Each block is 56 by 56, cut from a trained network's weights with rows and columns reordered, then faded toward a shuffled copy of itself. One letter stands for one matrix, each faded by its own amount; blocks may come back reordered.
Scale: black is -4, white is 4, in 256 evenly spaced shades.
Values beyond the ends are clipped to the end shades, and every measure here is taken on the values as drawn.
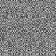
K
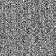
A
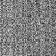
A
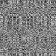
K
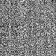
A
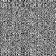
A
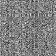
A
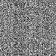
A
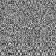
K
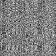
A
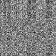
A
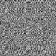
K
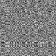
K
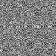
K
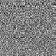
K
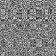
K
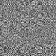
K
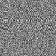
K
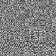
K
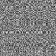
K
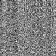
A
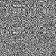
K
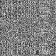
A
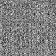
A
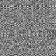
K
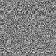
K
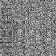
A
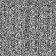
A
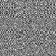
K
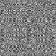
K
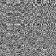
K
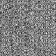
A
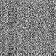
A
